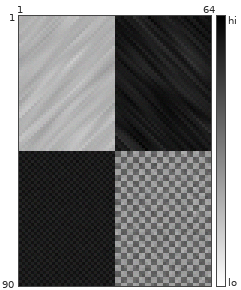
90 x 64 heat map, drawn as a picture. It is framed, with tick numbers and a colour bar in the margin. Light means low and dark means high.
It is made of 2 by 2 panels. Panel 1,1: low, slanting up to the right, faint in contrast. Panel 1,2: very high, slanting down to the right, faint in contrast. Panel 2,1: very high, checkered, faint in contrast. Panel 2,2: middling, checkered, strong in contrast.
